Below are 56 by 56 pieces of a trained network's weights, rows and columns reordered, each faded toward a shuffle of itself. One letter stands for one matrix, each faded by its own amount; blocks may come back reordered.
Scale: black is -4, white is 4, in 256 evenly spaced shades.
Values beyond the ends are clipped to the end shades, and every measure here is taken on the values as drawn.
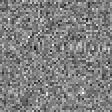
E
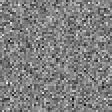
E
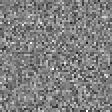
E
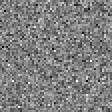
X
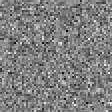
X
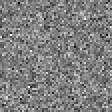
X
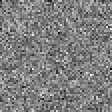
X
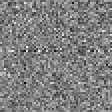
E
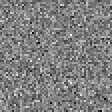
X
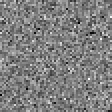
X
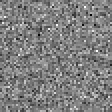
X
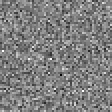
E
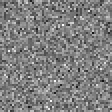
X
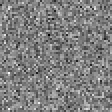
E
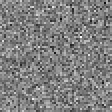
X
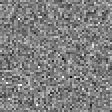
E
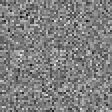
E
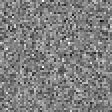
E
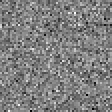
X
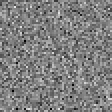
X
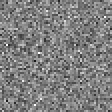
E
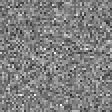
E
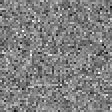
X
